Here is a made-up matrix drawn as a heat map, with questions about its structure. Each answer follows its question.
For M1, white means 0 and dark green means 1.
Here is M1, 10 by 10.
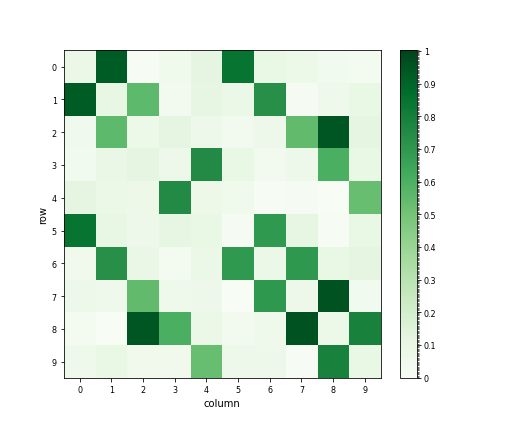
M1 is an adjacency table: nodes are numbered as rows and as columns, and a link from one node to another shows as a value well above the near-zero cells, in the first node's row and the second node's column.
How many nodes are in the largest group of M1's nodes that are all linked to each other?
3
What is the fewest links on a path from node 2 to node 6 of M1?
2
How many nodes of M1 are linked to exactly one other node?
0
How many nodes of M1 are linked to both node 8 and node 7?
1
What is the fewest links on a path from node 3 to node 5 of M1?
4
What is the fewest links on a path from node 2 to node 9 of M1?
2
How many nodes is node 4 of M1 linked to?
2
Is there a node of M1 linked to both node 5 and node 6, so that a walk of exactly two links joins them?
no
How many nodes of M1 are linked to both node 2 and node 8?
1
